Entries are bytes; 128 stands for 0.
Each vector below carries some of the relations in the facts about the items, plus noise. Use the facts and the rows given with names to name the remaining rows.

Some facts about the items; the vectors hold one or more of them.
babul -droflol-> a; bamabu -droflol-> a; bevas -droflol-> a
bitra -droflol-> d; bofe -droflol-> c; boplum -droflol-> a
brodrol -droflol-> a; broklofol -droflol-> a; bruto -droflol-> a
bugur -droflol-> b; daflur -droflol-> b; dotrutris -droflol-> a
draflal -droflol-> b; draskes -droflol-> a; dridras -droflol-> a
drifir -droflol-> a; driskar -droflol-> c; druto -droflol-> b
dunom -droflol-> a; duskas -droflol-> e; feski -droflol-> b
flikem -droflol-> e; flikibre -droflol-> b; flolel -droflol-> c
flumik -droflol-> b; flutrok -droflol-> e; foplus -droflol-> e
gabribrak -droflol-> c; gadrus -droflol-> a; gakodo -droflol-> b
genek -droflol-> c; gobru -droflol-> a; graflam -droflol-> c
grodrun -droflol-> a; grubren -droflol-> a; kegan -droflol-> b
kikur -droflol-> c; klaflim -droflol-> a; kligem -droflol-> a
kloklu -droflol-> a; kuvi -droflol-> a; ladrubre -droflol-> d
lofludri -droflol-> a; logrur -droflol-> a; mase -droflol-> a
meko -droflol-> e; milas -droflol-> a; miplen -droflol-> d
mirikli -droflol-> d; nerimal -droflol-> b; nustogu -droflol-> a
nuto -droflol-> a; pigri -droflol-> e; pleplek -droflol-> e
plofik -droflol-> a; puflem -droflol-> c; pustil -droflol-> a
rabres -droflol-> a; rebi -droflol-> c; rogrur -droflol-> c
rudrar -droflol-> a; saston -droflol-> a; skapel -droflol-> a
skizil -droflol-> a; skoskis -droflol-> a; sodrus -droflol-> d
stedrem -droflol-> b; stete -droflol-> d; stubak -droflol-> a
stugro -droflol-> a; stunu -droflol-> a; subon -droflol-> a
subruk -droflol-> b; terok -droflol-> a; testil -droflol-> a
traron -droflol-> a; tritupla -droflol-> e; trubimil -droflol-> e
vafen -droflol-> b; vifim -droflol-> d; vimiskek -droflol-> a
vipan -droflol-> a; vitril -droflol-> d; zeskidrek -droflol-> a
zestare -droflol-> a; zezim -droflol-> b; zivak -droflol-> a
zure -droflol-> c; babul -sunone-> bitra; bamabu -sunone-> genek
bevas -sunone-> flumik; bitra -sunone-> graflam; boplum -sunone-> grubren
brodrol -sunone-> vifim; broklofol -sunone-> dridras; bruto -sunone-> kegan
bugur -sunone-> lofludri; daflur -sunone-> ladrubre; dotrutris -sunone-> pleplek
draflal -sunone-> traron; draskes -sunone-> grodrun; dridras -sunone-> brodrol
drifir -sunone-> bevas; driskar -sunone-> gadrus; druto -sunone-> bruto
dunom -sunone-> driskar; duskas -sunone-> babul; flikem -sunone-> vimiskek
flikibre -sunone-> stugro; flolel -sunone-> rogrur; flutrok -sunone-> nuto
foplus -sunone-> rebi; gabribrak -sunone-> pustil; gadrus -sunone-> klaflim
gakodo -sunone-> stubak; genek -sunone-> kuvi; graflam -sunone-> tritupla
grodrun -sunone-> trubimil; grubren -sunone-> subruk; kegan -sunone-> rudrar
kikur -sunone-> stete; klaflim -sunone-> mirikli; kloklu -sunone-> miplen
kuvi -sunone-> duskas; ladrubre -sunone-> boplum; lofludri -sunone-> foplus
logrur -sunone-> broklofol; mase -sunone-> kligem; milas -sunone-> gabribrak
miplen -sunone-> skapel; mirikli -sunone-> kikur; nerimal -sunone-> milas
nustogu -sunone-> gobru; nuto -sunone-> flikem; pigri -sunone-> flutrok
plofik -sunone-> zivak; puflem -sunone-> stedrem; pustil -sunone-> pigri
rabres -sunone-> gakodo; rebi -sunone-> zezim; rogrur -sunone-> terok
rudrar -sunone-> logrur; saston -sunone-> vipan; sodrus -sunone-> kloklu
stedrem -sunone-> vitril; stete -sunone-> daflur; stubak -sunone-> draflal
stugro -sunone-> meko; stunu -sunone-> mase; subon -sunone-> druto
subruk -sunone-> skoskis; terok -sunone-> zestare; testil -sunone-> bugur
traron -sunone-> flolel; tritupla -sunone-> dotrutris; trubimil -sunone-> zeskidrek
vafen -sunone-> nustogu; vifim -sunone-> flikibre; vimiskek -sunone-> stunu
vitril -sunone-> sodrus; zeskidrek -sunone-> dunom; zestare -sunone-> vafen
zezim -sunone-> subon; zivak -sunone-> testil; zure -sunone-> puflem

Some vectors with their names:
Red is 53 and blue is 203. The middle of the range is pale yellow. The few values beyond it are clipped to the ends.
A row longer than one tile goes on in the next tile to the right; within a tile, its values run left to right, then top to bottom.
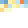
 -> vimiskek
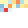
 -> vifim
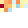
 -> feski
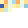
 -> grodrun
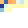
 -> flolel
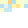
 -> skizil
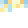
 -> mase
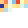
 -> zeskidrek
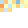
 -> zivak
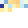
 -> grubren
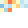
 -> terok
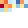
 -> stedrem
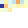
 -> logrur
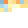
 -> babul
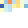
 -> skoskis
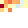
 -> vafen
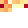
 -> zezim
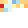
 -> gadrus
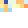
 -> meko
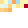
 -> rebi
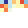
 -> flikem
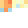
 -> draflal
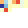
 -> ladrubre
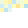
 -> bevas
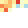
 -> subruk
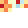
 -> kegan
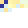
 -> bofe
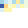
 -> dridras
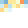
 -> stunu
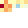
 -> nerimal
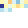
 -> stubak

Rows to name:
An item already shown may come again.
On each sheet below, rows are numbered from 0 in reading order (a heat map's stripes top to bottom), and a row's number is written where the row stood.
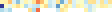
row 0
stubak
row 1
zestare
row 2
zure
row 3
dotrutris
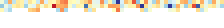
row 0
kligem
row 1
rebi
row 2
draflal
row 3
bruto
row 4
flikem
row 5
grodrun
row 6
graflam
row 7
grodrun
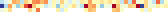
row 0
graflam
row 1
vafen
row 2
draskes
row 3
nerimal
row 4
foplus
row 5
rudrar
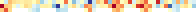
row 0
daflur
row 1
skapel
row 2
traron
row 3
flikem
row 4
druto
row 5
kegan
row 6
skoskis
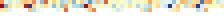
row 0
mirikli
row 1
zeskidrek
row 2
gabribrak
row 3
flutrok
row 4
rabres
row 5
nustogu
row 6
genek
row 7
rogrur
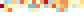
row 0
pigri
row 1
bitra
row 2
draflal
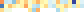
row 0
driskar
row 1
nustogu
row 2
puflem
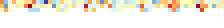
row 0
stete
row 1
kloklu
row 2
plofik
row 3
lofludri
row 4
stugro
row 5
gadrus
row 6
gakodo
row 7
flikibre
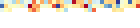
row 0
broklofol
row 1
bugur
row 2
trubimil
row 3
pustil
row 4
kikur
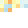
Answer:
nustogu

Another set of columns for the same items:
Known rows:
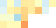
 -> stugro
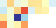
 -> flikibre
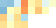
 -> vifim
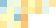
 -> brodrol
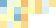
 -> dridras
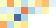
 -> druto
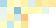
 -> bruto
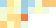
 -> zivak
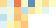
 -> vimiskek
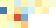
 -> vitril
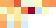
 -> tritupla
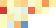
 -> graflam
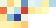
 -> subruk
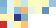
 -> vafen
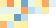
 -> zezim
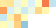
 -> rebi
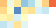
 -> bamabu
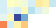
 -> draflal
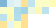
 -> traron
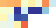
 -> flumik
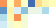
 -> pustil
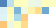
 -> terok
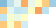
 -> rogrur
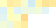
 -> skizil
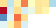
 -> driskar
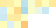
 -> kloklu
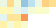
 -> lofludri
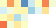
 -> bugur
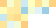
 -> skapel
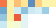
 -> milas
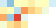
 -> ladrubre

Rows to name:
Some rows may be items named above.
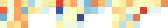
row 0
kligem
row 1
nerimal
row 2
dotrutris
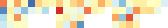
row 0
pustil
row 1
graflam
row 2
ladrubre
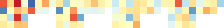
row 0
flikem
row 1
miplen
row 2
stugro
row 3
zure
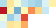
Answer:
skoskis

